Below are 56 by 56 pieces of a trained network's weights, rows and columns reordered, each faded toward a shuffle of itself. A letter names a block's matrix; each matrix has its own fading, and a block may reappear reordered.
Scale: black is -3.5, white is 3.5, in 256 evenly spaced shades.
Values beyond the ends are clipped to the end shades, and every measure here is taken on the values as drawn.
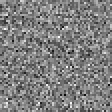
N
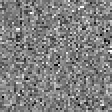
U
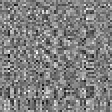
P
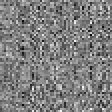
P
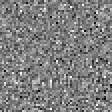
U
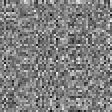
P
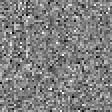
U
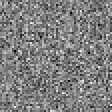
N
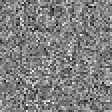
N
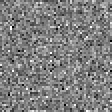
U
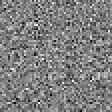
N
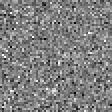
U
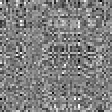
P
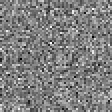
N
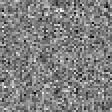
N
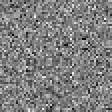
N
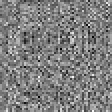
P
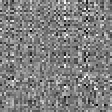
P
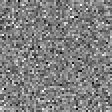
U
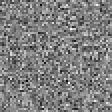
N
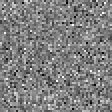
U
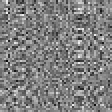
P
